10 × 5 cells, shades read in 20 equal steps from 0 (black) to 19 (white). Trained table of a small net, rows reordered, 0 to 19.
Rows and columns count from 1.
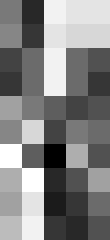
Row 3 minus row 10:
-9 -10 14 5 0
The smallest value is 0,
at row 7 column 3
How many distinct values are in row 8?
5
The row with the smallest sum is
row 5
